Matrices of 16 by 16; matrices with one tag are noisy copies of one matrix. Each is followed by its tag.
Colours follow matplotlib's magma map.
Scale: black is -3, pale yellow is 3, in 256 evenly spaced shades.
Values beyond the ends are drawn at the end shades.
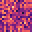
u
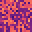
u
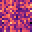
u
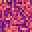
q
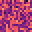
q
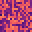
q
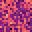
u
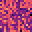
u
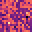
u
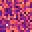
q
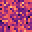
u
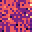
u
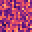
q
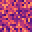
u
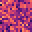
u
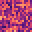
q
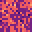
u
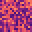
u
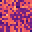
u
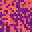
u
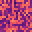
q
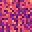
u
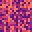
u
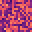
q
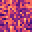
u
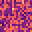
q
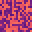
q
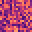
q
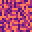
q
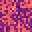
u
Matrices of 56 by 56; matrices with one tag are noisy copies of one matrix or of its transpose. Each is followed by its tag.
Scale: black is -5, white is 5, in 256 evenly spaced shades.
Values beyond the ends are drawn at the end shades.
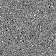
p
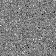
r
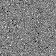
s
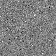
p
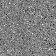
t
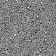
p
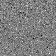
s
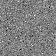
p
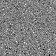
t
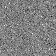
t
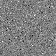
p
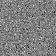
r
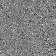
t
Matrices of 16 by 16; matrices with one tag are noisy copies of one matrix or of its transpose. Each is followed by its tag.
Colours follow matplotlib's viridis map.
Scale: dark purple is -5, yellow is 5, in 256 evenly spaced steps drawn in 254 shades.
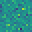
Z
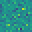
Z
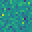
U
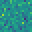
U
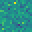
U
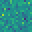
U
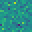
U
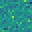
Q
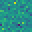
U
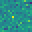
Q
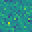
Z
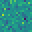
U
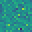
Z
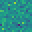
U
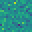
U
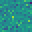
Q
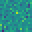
Q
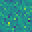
Z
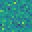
U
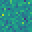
U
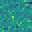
Q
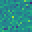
Q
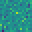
Q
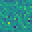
Z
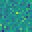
Q
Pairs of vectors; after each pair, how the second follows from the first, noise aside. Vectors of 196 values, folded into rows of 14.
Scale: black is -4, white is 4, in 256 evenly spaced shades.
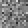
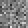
reversed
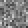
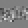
partly zeroed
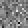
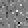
partly zeroed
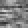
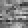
reversed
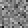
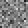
reversed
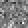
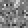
reversed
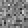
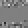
partly zeroed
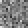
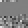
partly zeroed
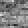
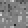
partly zeroed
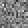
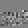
partly zeroed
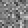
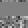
partly zeroed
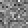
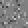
partly zeroed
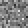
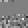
partly zeroed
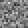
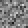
reversed
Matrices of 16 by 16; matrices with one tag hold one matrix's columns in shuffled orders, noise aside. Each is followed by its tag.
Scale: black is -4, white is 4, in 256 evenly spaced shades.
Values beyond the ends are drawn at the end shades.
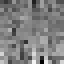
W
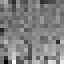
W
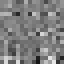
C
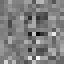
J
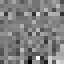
C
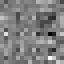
J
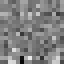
C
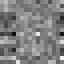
J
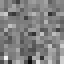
C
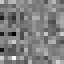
J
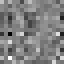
J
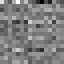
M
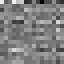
M
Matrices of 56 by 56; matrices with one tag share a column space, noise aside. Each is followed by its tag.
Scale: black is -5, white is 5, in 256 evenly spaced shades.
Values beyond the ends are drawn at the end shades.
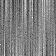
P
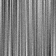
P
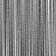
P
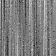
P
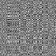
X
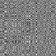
X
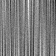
P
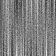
P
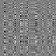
X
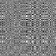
X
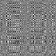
X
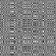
X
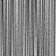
P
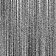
P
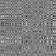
X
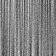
P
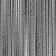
P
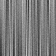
P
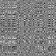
X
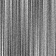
P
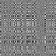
X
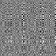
X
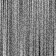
P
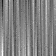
P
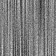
P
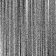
P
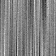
P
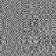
X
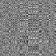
X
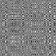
X
